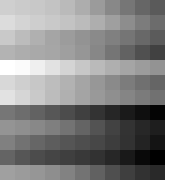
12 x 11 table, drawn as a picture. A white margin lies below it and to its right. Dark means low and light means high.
Average level on the scale: 50%. Calmest part: top left. Grain: streaks across. Ninth with the lowest average: bottom right. Slope: up to the top left.
